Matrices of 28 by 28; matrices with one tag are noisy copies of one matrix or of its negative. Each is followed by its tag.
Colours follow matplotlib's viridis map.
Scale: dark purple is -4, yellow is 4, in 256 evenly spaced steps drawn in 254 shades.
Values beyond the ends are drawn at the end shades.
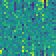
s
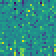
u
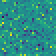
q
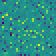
q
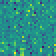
u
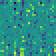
u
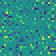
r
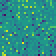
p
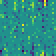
s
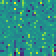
u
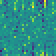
s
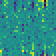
s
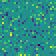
q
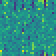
s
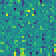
u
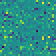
r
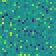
q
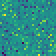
p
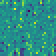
u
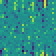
s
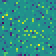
q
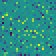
q
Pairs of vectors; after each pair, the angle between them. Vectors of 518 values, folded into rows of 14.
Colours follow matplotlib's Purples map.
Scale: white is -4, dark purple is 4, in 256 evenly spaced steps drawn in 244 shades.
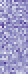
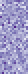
partly aligned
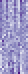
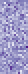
orthogonal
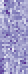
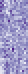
nearly opposite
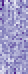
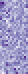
partly aligned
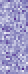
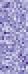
nearly opposite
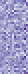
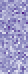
partly opposed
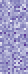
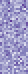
nearly opposite
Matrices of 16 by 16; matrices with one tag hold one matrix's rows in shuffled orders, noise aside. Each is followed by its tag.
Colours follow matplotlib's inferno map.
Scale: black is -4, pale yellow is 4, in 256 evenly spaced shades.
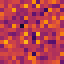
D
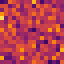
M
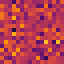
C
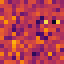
C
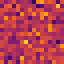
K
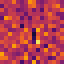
D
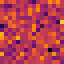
M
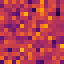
K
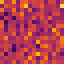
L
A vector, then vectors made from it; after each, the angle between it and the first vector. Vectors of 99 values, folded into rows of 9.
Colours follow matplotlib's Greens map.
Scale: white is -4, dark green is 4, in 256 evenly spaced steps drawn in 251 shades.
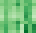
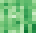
nearly parallel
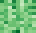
orthogonal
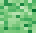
orthogonal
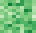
partly aligned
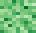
orthogonal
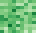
partly opposed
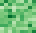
orthogonal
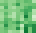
nearly parallel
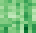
nearly parallel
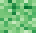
orthogonal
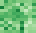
partly opposed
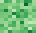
orthogonal
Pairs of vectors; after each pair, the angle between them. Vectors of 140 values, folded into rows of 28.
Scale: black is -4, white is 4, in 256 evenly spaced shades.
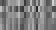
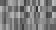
nearly parallel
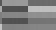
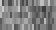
partly opposed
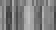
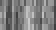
nearly parallel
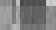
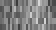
partly opposed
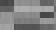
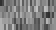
partly aligned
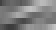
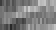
nearly parallel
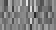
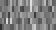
partly aligned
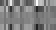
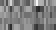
nearly parallel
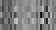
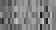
nearly parallel
